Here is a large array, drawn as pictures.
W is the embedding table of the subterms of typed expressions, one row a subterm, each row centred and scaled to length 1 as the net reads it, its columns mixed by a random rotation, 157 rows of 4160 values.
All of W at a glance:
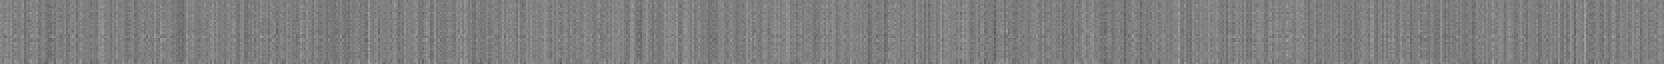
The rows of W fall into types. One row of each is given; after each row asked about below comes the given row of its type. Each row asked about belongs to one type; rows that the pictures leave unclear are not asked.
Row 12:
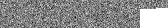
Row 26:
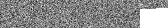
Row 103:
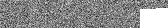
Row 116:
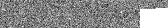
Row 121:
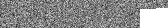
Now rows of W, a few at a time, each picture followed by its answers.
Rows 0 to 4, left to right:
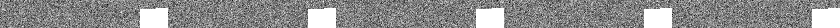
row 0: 116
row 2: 116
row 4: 26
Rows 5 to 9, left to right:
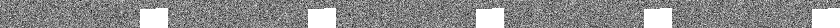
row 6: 121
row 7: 121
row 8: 103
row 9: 103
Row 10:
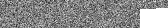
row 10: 121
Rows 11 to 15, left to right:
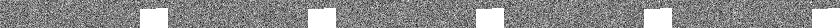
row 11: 103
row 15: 103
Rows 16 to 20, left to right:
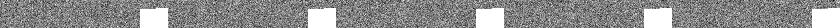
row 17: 103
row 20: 116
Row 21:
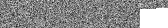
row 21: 26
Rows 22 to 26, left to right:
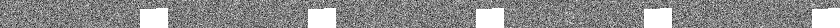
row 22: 121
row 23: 103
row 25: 116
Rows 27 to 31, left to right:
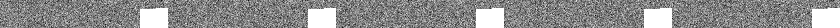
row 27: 116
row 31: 116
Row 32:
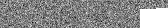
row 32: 12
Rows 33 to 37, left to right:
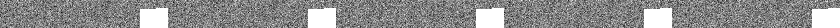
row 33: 121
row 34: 121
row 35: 12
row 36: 103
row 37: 121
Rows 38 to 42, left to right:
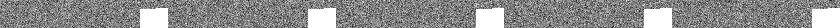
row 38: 103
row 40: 26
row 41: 26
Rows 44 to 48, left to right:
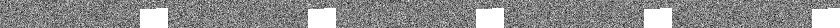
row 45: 26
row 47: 12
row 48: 12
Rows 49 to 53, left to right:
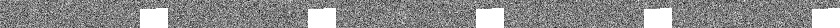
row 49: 103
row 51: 116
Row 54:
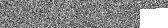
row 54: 103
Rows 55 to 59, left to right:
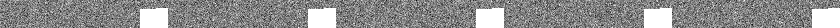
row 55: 103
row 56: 12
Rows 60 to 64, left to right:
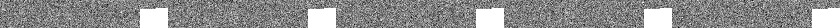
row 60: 116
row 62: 12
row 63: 103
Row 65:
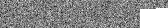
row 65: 121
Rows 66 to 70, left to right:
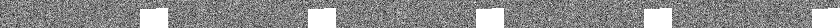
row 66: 121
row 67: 103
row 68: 103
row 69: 12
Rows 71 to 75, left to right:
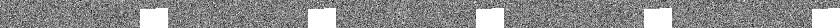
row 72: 12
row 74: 116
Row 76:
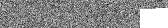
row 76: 116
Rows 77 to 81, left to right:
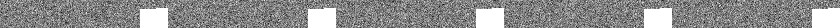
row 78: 12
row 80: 103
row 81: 12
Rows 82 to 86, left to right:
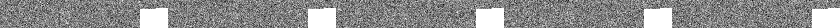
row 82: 26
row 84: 116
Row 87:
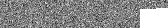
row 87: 12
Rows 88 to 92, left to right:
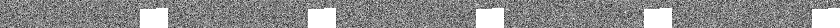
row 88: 26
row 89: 26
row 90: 26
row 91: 116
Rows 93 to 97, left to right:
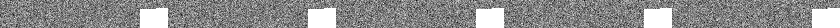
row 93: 121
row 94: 121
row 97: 12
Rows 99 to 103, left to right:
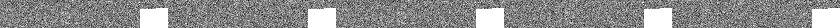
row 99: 116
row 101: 116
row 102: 103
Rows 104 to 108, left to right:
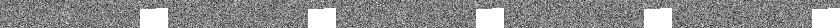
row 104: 116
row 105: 121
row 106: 26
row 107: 26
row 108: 12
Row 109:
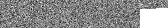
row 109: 26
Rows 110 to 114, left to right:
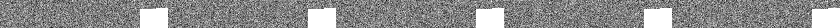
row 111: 12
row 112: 26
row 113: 103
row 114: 26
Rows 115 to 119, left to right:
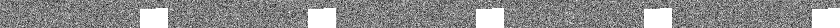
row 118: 116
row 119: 12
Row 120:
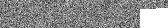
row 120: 121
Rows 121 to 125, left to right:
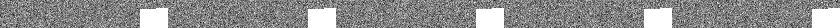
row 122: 12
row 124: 12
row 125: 12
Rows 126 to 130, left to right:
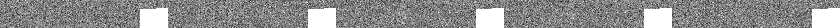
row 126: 26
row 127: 103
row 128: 116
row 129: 116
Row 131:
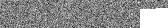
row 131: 103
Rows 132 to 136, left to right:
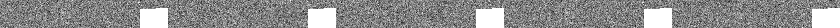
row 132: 103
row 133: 26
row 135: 103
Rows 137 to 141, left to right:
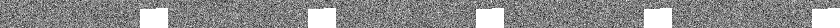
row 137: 26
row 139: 103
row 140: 26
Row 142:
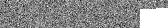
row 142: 26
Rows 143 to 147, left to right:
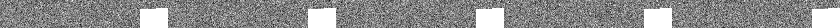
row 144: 116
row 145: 103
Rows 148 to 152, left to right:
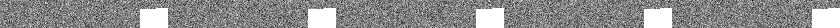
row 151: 103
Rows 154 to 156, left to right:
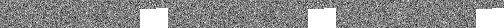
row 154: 12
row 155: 12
